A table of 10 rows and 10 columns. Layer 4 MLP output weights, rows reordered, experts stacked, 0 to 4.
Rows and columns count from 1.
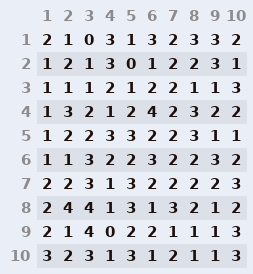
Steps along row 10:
down up down up down up down same up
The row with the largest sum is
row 8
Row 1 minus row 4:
1 -2 -2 2 -1 -1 0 0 1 0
